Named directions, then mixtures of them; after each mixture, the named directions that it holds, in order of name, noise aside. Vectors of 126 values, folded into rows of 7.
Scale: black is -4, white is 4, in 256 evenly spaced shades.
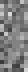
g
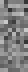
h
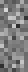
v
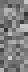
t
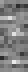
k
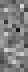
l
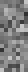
t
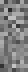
h, v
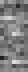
k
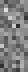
t, v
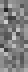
h, l, v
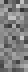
g, h, v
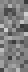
t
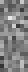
k, v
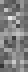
k, l, v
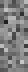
h, l, v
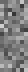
g, l, t
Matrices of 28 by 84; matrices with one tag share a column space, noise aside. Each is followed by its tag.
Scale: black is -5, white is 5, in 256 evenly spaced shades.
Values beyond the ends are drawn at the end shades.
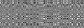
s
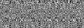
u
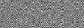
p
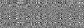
s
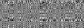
u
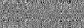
u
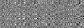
s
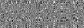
u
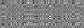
s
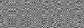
p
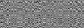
p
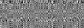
u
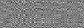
p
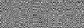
p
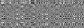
s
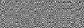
p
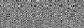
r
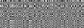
r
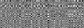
r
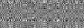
u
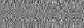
u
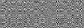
p
